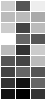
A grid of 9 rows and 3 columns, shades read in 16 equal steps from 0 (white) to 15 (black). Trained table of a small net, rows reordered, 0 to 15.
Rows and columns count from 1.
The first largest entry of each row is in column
2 3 2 3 2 2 1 2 2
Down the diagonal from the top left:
3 4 4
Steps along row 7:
down up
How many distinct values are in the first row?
3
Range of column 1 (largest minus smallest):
14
